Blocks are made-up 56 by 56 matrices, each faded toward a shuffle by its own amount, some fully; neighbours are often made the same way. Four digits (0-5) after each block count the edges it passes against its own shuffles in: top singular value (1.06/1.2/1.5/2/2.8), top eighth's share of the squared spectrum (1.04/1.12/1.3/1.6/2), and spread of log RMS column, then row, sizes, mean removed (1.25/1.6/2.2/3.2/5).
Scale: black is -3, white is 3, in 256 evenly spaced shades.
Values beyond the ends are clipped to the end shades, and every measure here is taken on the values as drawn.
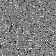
1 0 0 0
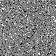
0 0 0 0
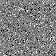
2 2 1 0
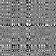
5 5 3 4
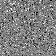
0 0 0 0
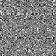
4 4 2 2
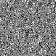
3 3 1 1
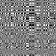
5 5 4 4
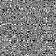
4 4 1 2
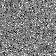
1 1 0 0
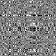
4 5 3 3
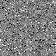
2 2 0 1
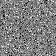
0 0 0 0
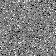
0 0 0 0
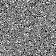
0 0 0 0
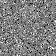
0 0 0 0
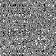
3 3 2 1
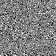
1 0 0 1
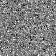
2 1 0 0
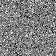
2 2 0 0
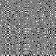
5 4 3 3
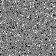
2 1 0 0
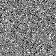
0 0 0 0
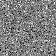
0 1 0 0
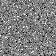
1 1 0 0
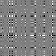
5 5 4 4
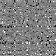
4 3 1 2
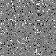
3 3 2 1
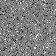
2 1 0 0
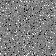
2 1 0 0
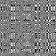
5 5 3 3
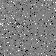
2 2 0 0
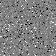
2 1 0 0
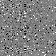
3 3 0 1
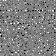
3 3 1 1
